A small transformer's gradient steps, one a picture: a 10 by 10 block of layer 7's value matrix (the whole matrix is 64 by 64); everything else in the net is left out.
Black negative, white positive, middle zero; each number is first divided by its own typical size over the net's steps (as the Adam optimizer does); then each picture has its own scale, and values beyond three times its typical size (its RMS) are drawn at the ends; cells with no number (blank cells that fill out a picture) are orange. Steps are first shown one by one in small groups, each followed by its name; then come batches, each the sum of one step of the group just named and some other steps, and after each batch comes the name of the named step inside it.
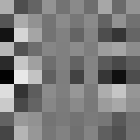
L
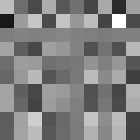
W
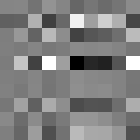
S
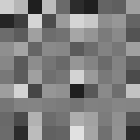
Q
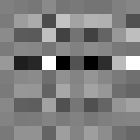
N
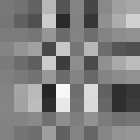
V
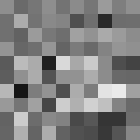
L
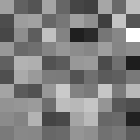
L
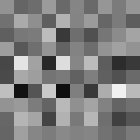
L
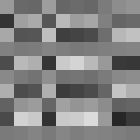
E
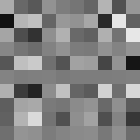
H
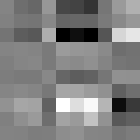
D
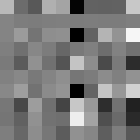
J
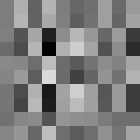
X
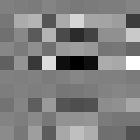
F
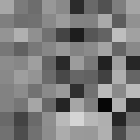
J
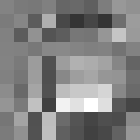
D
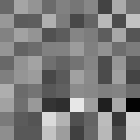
J
